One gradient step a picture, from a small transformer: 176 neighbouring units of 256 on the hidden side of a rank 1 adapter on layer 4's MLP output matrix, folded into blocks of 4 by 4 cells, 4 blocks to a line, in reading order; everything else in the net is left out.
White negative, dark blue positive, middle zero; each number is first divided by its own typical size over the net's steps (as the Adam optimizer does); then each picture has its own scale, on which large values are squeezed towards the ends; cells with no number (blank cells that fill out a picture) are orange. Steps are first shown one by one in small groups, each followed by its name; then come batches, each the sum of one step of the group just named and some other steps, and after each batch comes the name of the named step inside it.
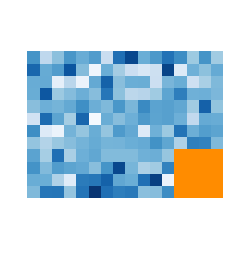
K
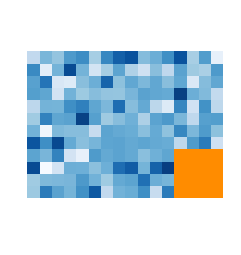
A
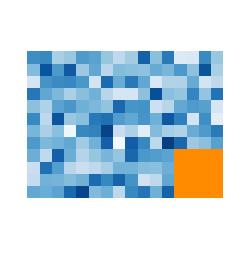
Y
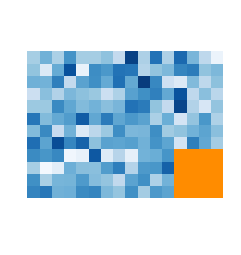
A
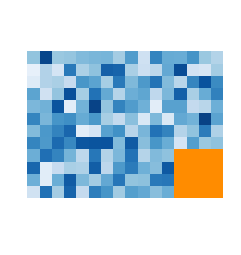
A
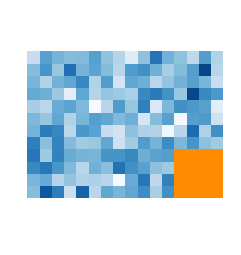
Y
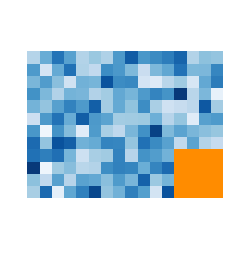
A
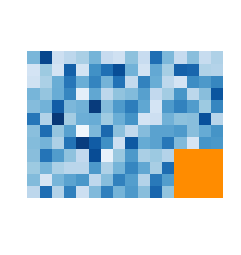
Y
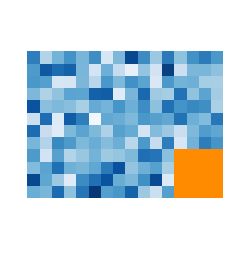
K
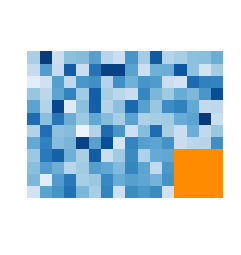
Y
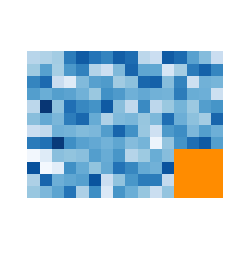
A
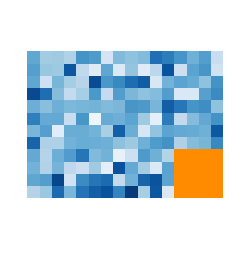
K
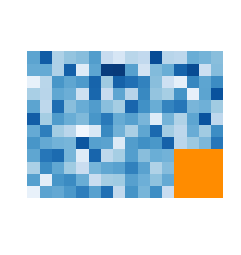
Y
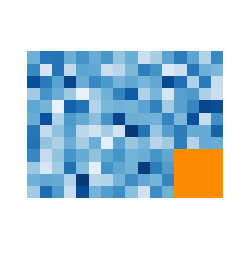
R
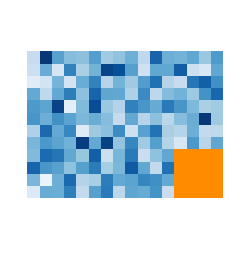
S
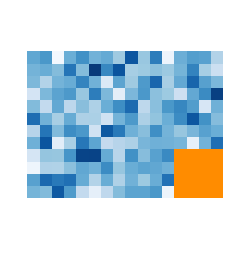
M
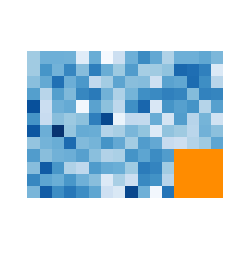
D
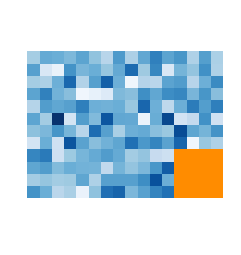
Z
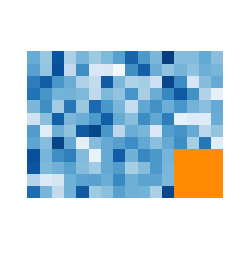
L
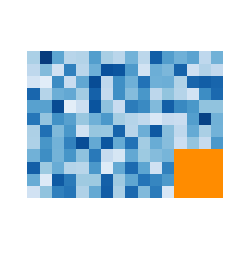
S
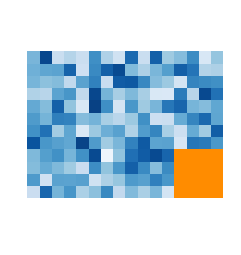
M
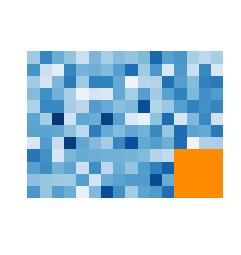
Z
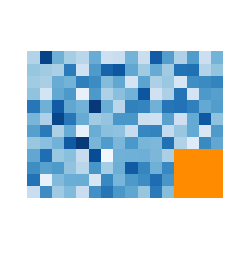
Z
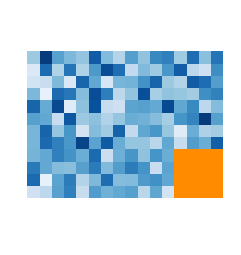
S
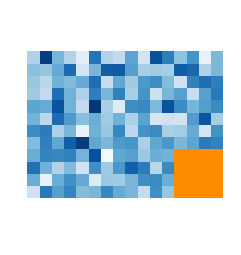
L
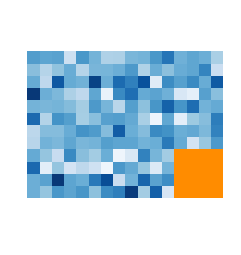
L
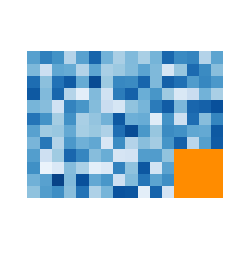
R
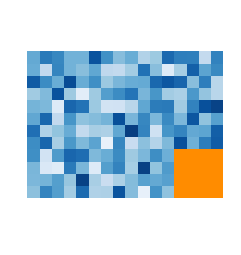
R
